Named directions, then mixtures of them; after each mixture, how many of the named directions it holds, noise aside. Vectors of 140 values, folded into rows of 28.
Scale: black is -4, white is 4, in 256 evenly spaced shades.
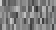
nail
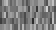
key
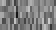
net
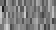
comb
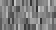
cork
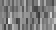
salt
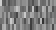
one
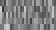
one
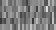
one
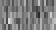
one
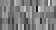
two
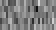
three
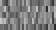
one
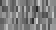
three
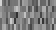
one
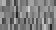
one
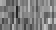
three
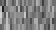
one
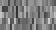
three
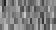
three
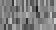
two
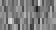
two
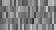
one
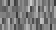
two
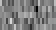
three
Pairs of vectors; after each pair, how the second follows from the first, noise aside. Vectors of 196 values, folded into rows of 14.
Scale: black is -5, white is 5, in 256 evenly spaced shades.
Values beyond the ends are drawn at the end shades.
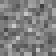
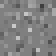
partly zeroed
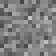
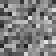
scaled up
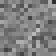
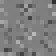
partly zeroed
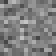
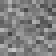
wrapped around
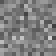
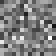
scaled up
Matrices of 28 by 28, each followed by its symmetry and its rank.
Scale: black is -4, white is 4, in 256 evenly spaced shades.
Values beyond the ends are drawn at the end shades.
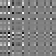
neither, rank one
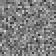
antisymmetric, full rank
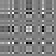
symmetric, rank one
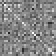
symmetric, rank five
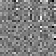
neither, rank five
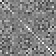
symmetric, rank five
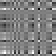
neither, rank one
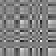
symmetric, rank one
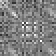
symmetric, rank five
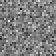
antisymmetric, full rank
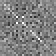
symmetric, rank five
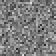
neither, full rank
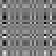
neither, rank one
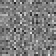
neither, rank five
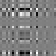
neither, rank one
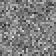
neither, full rank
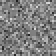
antisymmetric, full rank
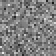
antisymmetric, full rank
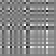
symmetric, rank one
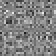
neither, rank five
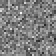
neither, full rank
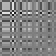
symmetric, rank one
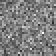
neither, full rank
